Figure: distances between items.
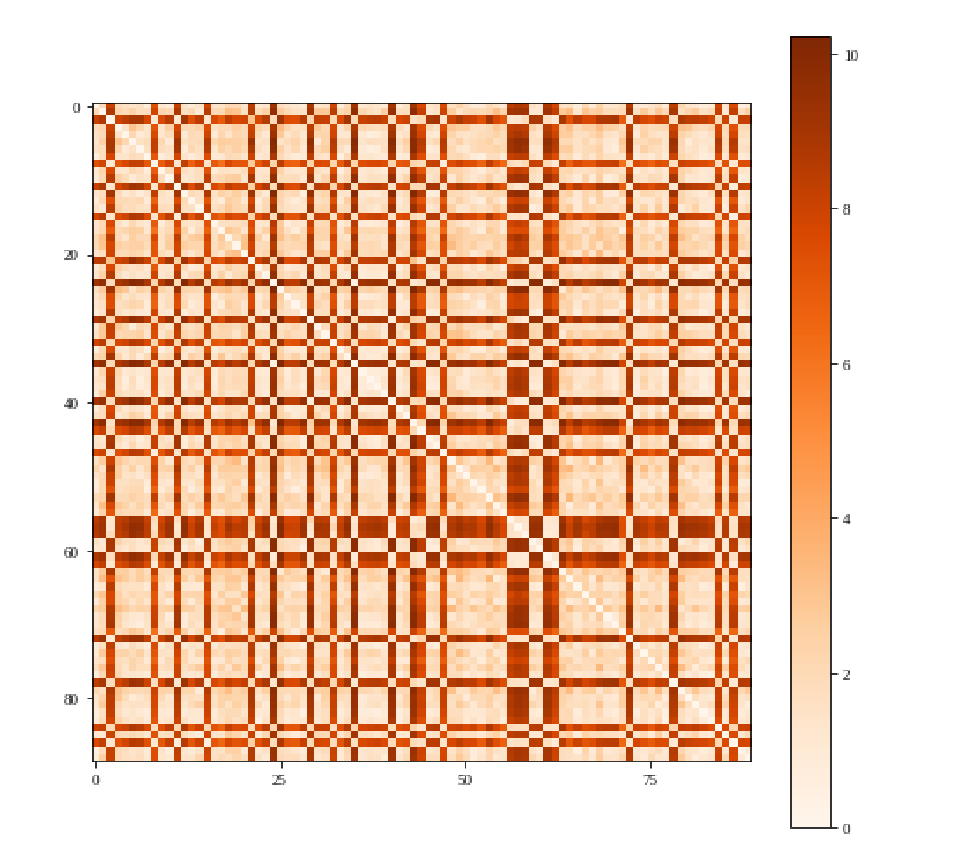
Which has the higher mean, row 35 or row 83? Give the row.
35
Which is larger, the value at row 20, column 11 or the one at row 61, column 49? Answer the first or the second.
the second
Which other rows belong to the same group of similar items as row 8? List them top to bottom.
2, 11, 15, 21, 24, 29, 32, 35, 40, 43, 44, 47, 56, 57, 58, 61, 62, 72, 78, 84, 86
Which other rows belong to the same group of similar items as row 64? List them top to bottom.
0, 1, 3, 4, 5, 6, 7, 9, 10, 12, 13, 14, 16, 17, 18, 19, 20, 22, 23, 25, 26, 27, 28, 30, 31, 33, 34, 36, 37, 38, 39, 41, 42, 45, 46, 48, 49, 50, 51, 52, 53, 54, 55, 59, 60, 63, 65, 66, 67, 68, 69, 70, 71, 73, 74, 75, 76, 77, 79, 80, 81, 82, 83, 85, 87, 88
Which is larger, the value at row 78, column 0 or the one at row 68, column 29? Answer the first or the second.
the second
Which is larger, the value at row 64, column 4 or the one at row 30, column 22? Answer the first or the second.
the first
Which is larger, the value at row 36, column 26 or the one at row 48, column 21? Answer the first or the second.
the second
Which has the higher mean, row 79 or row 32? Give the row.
32
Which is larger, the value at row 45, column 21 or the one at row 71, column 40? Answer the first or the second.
the first
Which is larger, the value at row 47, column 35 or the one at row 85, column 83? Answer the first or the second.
the first
